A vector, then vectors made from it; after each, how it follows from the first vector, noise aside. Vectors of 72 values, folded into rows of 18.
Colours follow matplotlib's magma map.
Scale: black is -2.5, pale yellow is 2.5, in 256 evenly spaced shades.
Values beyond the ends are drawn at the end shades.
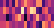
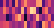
copied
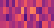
shrunk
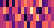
copied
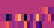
partly zeroed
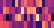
copied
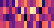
copied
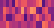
shrunk
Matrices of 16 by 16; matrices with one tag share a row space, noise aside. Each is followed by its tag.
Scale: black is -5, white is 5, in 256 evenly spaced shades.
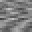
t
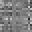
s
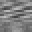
t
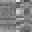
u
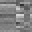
u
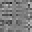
s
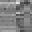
u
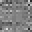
s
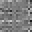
s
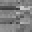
u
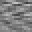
t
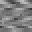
t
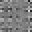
s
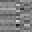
u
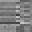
u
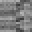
u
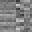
u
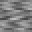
t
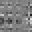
s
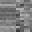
u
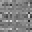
s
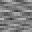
t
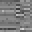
u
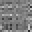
s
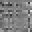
s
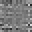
s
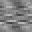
t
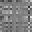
s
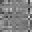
s
